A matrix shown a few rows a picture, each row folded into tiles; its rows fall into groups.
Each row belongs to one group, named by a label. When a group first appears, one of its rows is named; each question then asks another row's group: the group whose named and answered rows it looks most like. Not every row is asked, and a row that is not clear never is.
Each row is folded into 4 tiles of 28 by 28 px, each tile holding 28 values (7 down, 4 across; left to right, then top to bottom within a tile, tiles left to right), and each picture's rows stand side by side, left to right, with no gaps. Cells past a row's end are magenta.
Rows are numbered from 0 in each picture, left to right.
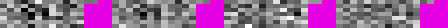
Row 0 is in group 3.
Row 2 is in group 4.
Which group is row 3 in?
4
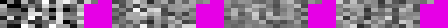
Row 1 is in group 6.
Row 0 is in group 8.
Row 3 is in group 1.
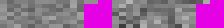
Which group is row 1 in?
1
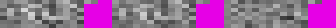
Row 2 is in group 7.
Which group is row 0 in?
6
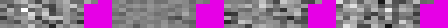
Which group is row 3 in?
1
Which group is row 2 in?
7
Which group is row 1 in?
7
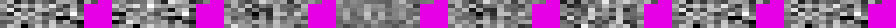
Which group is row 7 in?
7
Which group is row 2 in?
3
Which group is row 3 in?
6
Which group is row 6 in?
7
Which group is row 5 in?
8
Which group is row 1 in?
7
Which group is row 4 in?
3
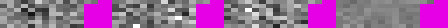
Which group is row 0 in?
3
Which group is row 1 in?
4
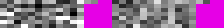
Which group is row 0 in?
4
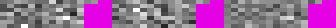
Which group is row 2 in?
4
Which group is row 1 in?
6
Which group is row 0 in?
4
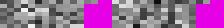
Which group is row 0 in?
6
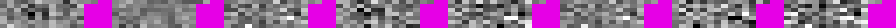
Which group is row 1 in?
1
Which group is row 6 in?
7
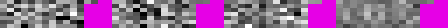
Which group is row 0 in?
7
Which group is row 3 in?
6
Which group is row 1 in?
3
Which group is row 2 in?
4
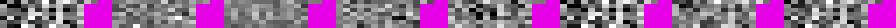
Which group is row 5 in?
8
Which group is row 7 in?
8
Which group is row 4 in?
3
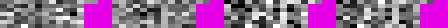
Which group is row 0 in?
4
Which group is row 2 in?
8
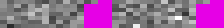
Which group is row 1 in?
4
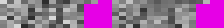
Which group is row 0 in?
1
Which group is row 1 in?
1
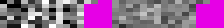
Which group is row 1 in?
6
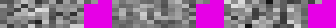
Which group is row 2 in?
1
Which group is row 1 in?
6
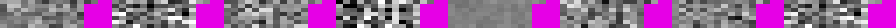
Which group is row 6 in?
7
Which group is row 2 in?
6
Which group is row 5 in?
1
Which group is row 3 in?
8
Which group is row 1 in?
4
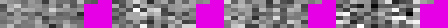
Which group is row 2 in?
1
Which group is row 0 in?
1
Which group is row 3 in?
4
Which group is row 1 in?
6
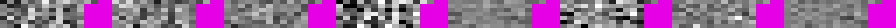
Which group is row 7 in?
7
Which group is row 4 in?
7
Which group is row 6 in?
4
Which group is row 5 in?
7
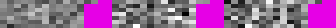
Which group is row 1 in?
4
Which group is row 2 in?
8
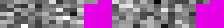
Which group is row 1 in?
1
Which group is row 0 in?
4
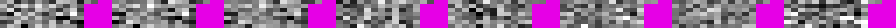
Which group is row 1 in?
7
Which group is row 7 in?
4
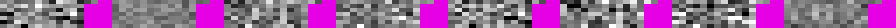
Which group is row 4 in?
7
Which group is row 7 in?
6
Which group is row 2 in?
8
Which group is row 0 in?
7
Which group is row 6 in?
4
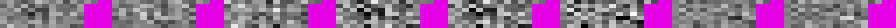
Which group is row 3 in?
3
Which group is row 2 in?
1
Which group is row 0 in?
3
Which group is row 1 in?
6
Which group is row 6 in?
7
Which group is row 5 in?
7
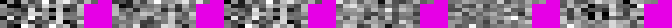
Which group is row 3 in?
1
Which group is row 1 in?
8
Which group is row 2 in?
8
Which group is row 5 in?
3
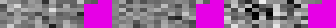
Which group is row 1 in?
7
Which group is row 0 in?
1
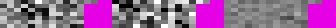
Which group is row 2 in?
7
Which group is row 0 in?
3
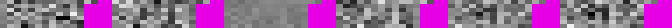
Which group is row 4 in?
3
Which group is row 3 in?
8
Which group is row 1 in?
1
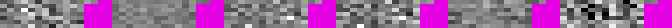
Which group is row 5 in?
3
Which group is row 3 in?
4
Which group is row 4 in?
7
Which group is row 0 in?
6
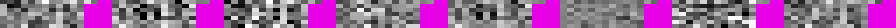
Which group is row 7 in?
8
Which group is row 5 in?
7
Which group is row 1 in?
3
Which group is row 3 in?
6
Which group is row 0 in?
8
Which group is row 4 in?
3
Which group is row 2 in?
8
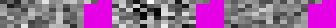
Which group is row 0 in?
8
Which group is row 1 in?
3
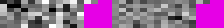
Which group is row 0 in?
8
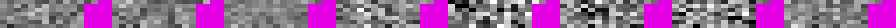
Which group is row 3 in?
6
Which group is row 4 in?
8
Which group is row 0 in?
6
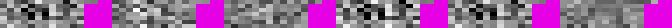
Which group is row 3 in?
3
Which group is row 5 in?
1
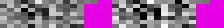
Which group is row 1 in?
3
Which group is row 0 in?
3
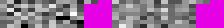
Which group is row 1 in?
1
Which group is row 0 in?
7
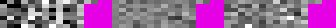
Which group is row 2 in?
4
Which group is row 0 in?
8
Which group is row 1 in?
7
